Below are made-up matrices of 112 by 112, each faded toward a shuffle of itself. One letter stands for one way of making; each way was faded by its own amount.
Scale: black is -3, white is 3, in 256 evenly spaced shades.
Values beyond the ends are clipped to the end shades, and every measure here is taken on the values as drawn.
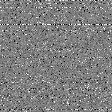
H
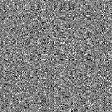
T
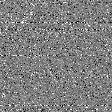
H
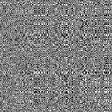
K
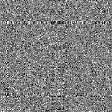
T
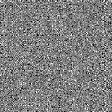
T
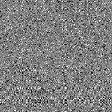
T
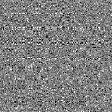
T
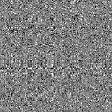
T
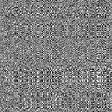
K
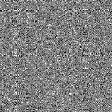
T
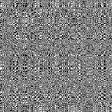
K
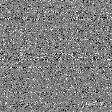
H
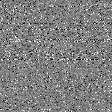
H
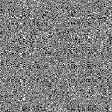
T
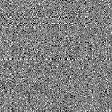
T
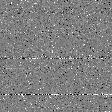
H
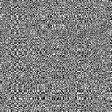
K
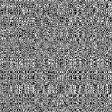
K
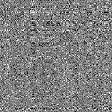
T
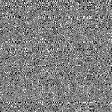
T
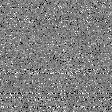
H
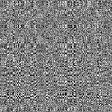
K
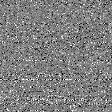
H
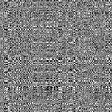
K
